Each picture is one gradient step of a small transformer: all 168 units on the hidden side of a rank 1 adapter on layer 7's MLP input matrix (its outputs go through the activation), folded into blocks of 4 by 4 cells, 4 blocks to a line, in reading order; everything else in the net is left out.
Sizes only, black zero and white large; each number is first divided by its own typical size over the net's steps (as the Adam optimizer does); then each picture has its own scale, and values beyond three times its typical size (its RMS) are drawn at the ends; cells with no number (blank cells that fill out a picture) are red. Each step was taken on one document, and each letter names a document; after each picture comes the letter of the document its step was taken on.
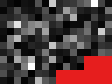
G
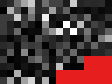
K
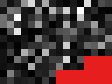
K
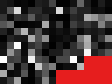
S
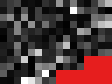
S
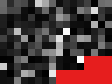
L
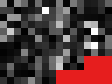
K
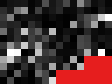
S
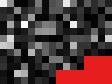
G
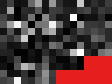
G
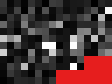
G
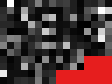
G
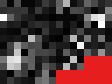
S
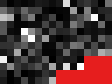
S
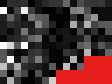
S
